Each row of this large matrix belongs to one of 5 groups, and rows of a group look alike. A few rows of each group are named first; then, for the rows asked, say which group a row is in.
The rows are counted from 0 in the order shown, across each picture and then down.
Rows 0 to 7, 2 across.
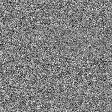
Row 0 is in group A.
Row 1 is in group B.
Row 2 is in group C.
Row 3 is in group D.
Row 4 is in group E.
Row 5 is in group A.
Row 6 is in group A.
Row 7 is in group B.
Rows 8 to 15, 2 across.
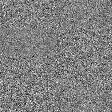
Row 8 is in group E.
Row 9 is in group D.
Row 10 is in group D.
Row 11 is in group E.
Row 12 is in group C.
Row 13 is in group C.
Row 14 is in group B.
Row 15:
D
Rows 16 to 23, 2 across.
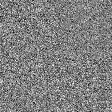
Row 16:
C
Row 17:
D
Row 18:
E
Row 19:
C
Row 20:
C
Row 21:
A
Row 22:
B
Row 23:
A
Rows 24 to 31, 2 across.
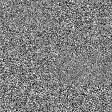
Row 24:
E
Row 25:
A
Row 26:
A
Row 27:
C
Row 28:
A
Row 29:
D
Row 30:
B
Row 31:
B
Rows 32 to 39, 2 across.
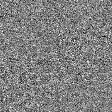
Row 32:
C
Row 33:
D
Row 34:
A
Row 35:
E
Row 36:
A
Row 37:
A
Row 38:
E
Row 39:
E
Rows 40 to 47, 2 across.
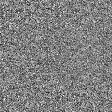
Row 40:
E
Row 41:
E
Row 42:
C
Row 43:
D
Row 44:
A
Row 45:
D
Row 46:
E
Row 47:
E
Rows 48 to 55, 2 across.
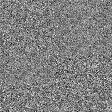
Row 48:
B
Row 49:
D
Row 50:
E
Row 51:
D
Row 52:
D
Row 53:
C
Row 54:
E
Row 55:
A
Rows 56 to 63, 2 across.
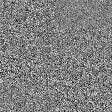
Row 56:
B
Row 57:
D
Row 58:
A
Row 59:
E
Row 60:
C
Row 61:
B
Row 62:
B
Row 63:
C
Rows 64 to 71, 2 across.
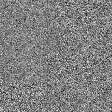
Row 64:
B
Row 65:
A
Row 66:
D
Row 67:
D
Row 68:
D
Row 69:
A
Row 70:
C
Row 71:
D
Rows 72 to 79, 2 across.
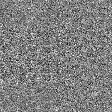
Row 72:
D
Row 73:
E
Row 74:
A
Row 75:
E
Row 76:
A
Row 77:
E
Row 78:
A
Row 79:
C
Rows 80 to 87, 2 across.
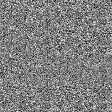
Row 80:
B
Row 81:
A
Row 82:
B
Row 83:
A
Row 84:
C
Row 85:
B
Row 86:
A
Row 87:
A
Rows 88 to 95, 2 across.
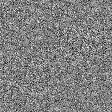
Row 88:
E
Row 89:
C
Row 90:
C
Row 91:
B
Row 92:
B
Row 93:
A
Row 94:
B
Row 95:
C
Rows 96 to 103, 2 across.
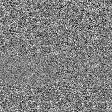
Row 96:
A
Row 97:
B
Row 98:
A
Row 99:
C
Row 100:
D
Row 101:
C
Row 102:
A
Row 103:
A
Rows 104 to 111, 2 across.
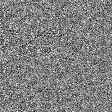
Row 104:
E
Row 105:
D
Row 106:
A
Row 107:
B
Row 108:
E
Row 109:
A
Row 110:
A
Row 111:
E
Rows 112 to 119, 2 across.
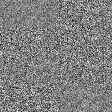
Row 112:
D
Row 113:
B
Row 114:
C
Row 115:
C
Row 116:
B
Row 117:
B
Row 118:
A
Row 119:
D
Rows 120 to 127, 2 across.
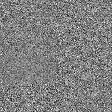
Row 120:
A
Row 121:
C
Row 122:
D
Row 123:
E
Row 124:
D
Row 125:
E
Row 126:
D
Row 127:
C
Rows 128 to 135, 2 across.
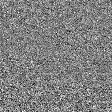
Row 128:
E
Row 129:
E
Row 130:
E
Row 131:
C
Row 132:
A
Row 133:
A
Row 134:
C
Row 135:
A
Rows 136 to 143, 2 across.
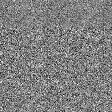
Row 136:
D
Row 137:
D
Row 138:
C
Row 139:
B
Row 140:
C
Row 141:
C
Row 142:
D
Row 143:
E
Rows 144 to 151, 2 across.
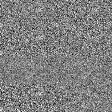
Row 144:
C
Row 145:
C
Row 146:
C
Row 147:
B
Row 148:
D
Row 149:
D
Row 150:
C
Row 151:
E
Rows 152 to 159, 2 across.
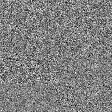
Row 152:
B
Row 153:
A
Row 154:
B
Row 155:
D
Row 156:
A
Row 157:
C
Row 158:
D
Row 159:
C
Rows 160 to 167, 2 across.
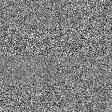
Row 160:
E
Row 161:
D
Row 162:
B
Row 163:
B
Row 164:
D
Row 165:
E
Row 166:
C
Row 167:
A
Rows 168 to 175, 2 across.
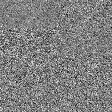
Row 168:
D
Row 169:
D
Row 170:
A
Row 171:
A
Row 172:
B
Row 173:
C
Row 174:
C
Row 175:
C
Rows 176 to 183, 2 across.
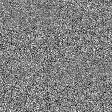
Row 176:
A
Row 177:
B
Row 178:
C
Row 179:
E
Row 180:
D
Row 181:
A
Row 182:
B
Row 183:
C
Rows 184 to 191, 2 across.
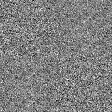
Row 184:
C
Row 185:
D
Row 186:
A
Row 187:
D
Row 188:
D
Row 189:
E
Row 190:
D
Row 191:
C
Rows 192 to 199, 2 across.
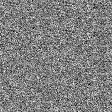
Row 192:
A
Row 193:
A
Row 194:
C
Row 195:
A
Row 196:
E
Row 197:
A
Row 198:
A
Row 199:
C
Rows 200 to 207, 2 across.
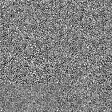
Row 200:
E
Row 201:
B
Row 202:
B
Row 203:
B
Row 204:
B
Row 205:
D
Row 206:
D
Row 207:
D
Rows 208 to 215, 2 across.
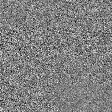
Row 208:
B
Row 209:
C
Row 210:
C
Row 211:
A
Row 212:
E
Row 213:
D
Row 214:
C
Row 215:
D
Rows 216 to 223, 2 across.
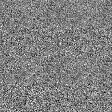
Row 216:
D
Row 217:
D
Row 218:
E
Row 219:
E
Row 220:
D
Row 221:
D
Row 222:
B
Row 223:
C
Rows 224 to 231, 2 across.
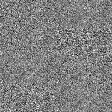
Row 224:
C
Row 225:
D
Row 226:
C
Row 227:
A
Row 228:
D
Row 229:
D
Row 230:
B
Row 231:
D
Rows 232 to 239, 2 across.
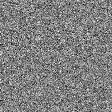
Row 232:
A
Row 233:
E
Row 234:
C
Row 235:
A
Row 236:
E
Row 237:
E
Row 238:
C
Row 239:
A
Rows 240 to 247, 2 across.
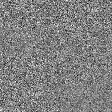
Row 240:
A
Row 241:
C
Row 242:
D
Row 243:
A
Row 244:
B
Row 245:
E
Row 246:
C
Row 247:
D
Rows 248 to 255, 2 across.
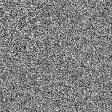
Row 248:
A
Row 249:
D
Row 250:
B
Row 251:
E
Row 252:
A
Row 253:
B
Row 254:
E
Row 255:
C
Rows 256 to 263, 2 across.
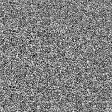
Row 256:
A
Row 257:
B
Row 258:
A
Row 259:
E
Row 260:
B
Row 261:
A
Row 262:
A
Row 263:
A
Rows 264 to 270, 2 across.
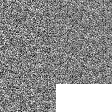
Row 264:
B
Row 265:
B
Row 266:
A
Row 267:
B
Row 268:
C
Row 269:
B
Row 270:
A
